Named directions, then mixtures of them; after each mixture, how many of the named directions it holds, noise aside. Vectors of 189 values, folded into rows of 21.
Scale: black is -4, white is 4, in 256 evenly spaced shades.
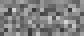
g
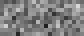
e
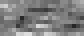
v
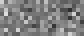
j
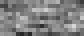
one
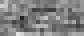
two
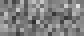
one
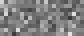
one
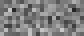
one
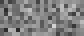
one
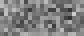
three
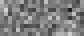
two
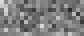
two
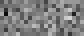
two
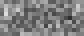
three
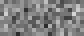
two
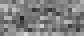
three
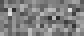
two
